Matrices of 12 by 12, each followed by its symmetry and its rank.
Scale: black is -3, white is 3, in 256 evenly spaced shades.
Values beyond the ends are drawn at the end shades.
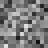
neither, full rank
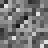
symmetric, full rank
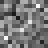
symmetric, full rank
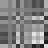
symmetric, rank one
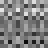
neither, rank two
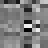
neither, rank two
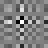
symmetric, rank one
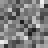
symmetric, full rank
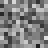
antisymmetric, full rank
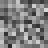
antisymmetric, full rank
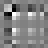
symmetric, rank one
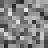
neither, full rank
